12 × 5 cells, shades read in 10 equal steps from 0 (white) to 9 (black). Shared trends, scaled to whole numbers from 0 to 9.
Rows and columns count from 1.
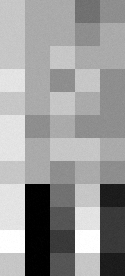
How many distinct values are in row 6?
3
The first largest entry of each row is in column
4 4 2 3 5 2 2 3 2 2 2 2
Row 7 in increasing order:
1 2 2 3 3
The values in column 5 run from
3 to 8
